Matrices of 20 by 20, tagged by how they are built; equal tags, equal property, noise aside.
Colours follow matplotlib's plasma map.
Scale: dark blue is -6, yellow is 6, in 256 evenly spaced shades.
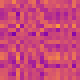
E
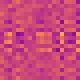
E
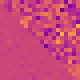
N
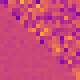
N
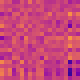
E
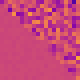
N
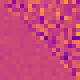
N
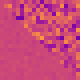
N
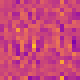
E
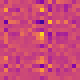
E
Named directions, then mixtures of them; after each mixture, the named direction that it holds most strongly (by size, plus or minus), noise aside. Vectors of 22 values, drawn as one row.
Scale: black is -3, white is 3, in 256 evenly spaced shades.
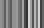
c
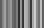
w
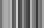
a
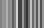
a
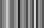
c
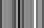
w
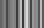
a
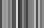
a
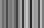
a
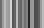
a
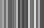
c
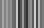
c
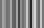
w
